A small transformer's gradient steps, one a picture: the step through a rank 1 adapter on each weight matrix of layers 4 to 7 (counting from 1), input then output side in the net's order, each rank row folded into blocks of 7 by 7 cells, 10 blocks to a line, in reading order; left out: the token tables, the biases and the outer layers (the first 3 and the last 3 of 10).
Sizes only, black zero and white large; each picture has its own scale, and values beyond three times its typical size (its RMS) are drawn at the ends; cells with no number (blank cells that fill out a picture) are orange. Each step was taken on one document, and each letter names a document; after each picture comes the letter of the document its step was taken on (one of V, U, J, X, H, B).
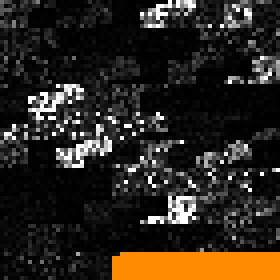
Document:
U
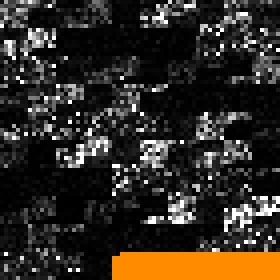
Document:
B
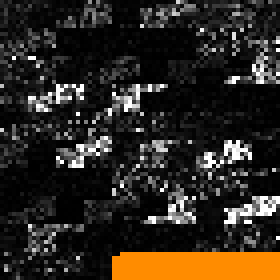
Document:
B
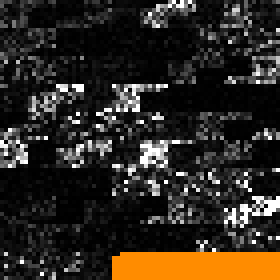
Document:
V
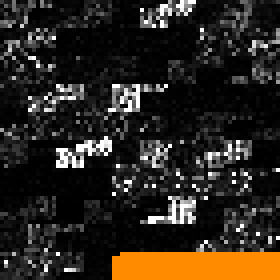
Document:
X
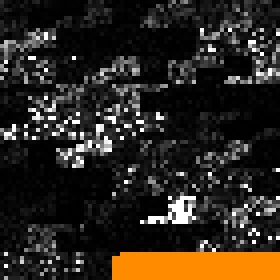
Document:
V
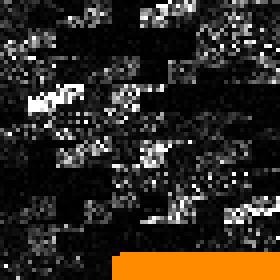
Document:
B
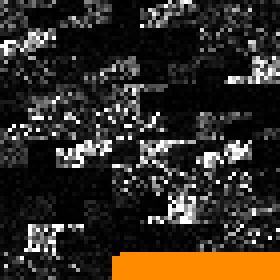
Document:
V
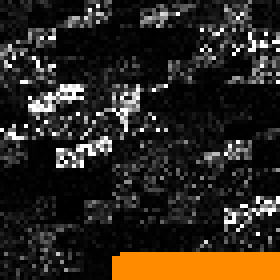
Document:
X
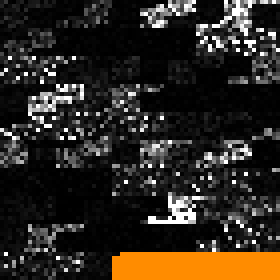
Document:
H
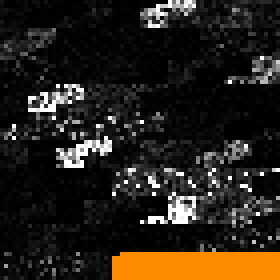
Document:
U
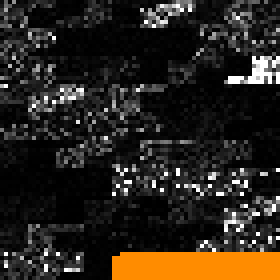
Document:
X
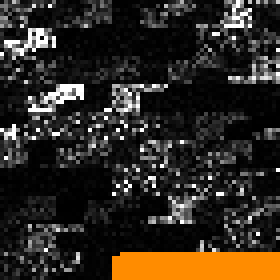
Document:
X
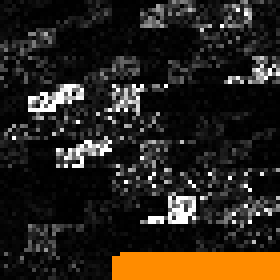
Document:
U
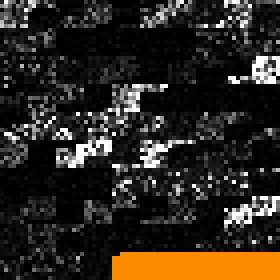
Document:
B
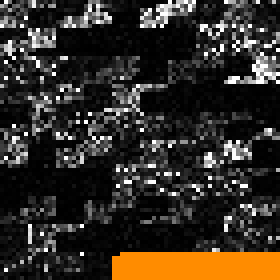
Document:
B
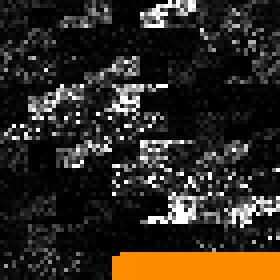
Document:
U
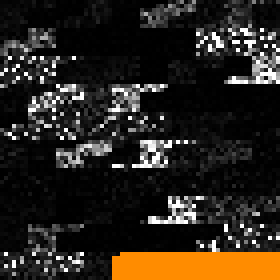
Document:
H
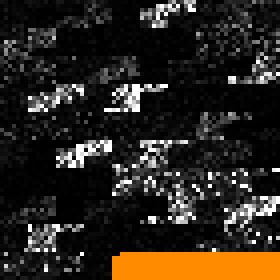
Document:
B
